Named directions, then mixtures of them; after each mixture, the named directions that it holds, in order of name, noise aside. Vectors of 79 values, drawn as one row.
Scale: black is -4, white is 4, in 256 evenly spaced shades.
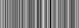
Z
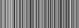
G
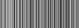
G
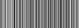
G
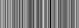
G, Z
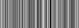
Z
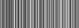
G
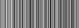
G, Z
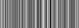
Z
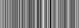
Z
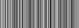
G, Z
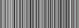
G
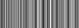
Z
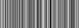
Z
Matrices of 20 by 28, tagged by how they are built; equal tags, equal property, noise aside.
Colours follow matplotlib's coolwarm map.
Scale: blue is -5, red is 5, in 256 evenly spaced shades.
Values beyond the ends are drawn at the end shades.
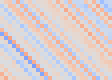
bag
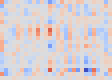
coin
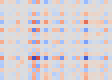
coin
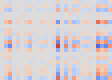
coin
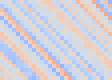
bag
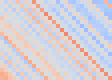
bag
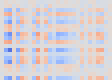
coin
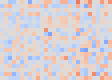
coin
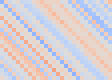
bag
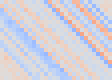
bag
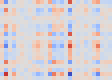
coin
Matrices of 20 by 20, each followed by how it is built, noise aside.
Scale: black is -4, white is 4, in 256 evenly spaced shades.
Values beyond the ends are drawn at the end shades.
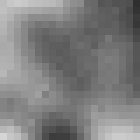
smooth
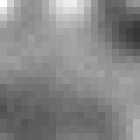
smooth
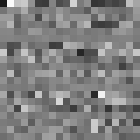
uneven rows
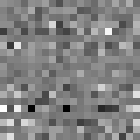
uneven rows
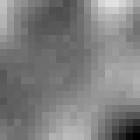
smooth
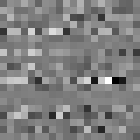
uneven rows
